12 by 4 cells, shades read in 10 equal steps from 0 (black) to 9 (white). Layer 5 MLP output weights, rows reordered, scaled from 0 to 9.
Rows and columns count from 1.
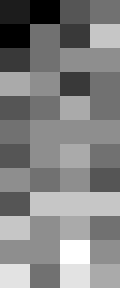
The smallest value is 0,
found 2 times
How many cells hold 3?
5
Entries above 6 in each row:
0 1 0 0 0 0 0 0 3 1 1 2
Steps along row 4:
down down up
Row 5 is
3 4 6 4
